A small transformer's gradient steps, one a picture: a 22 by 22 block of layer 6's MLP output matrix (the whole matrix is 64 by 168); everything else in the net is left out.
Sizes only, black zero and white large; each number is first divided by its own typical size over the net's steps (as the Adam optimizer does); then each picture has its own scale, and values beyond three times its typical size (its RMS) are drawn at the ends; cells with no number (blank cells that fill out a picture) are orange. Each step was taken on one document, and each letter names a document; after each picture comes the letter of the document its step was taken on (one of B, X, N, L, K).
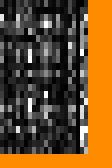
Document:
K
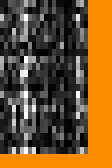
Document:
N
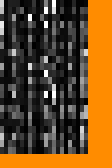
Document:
K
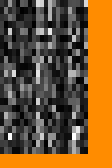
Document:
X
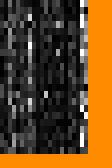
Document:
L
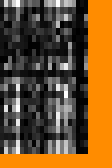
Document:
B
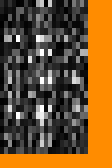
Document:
X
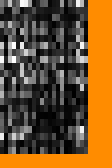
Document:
N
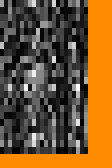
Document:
X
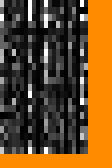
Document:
K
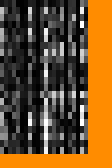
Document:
K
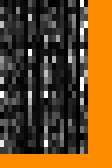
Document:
K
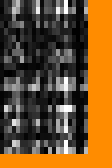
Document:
B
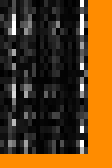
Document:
L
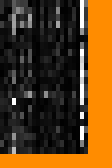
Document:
L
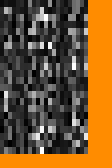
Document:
X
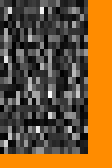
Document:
X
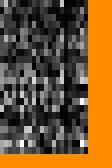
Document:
N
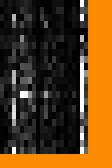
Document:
L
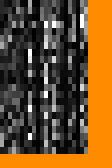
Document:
K
